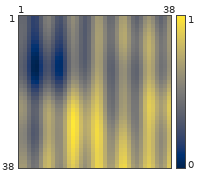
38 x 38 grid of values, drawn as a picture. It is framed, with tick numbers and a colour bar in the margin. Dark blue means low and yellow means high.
The ninth with the highest average is the bottom middle. Upright stripes repeat 6 times across the table. The ninth with the lowest average is the top left. Values rise toward the bottom right.
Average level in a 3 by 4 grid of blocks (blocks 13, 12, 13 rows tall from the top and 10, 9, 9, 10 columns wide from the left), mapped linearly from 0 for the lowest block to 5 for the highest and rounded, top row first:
0133 | 1334 | 3554
